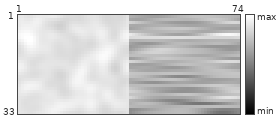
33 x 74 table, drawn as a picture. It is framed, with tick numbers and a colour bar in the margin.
It is made of 1 by 2 panels. Panel 1,1: very high, blotchy, faint in contrast. Panel 1,2: high, streaked across.
